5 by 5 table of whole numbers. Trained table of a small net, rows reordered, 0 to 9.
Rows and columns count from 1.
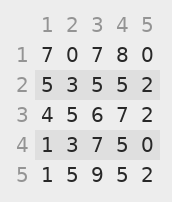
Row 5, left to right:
1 5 9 5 2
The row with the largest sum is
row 3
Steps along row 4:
up up down down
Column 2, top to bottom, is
0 3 5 3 5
